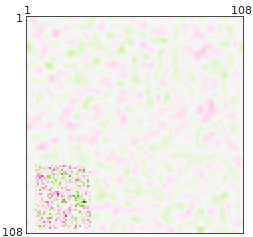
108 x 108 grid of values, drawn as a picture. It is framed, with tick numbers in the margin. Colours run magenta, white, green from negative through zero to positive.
Stripes: none. Grain: blotchy. Average level on the scale: 50%. Mirror symmetry: none. Roughest part: bottom left. Slope: none. Odd rows or columns: none. Odd patch: rougher, in the bottom left. Histogram: heavy tails on both sides.
